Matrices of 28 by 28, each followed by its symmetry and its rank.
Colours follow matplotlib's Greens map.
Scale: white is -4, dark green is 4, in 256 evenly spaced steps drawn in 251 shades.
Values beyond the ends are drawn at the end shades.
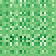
neither, rank two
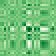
symmetric, rank two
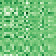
neither, rank three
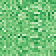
neither, rank five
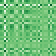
symmetric, rank two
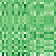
neither, rank two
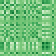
symmetric, rank two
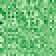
neither, rank five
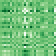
neither, rank two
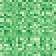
neither, rank five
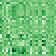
neither, rank three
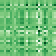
neither, rank two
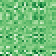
neither, rank three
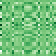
neither, rank two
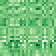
neither, rank three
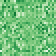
neither, rank five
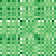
symmetric, rank two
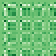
symmetric, rank two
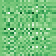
neither, rank three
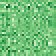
neither, rank five
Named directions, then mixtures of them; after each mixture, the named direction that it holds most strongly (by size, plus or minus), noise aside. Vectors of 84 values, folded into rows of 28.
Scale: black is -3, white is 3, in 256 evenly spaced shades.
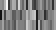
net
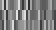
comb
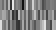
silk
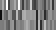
net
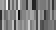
net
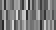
comb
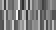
comb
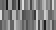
net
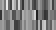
net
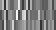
comb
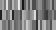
net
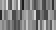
net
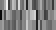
net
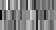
net
